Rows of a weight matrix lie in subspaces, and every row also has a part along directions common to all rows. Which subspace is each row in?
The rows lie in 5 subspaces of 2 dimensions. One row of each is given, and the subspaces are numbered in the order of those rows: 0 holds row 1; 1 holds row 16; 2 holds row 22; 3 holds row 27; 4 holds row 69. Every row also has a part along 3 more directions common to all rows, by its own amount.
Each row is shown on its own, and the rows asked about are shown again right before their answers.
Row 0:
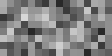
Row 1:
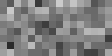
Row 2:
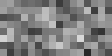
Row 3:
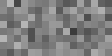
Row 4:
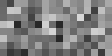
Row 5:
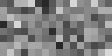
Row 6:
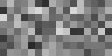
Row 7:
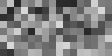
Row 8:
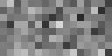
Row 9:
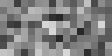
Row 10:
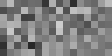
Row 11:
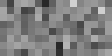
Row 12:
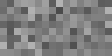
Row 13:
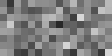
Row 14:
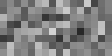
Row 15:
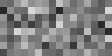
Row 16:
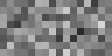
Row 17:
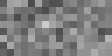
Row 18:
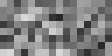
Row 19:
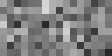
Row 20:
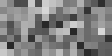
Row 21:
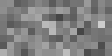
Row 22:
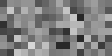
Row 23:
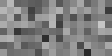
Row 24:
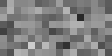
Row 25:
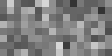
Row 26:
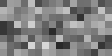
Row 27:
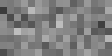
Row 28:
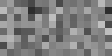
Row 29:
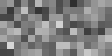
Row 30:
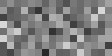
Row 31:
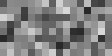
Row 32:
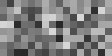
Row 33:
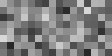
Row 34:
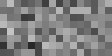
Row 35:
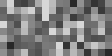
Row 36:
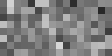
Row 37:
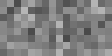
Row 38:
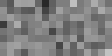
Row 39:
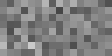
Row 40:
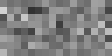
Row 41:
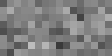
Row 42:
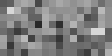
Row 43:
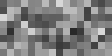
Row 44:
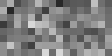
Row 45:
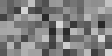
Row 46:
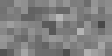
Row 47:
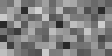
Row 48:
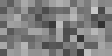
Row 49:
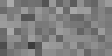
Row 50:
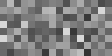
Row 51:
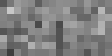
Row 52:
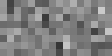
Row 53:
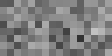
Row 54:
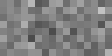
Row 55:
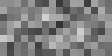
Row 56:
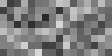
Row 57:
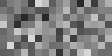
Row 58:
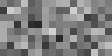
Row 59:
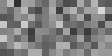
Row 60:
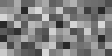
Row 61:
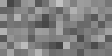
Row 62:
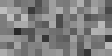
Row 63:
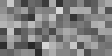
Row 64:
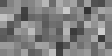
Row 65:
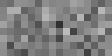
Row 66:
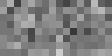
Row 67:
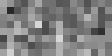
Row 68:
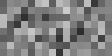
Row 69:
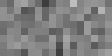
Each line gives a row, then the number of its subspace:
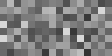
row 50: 0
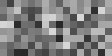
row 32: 2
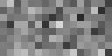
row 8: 2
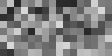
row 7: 0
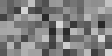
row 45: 0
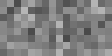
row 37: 0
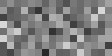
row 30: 0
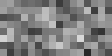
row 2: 1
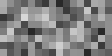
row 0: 1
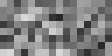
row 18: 1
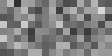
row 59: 0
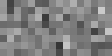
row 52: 4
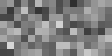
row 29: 0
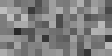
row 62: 3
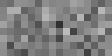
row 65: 2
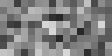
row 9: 1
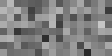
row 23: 3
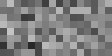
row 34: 3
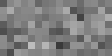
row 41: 2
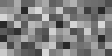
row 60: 0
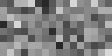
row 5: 4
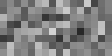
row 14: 1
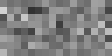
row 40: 3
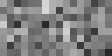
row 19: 4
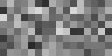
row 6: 3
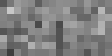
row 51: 2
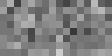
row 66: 0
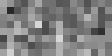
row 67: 2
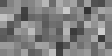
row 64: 1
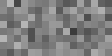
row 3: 0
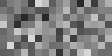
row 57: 1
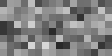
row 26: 2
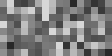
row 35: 4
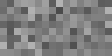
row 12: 3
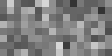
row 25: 4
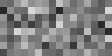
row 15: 3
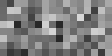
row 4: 2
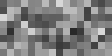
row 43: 1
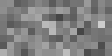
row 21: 1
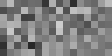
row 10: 3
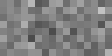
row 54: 0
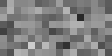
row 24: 2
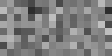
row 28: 3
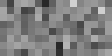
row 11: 4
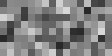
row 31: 1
